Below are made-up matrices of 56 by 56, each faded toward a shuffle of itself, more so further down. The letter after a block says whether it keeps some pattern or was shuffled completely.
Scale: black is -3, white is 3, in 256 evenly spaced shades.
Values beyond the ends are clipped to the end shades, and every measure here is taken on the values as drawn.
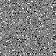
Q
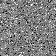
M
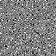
Q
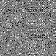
Q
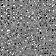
Q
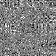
Q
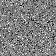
M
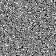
M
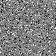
M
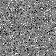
M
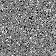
M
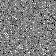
M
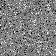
M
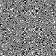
Q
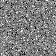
M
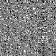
Q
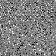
Q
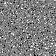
M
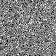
M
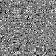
Q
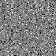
Q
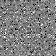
Q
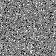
M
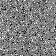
M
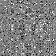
Q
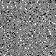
Q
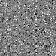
Q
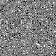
Q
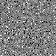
Q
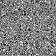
Q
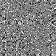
Q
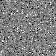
M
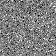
M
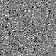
Q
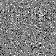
Q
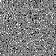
Q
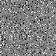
Q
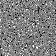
M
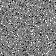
M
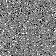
M
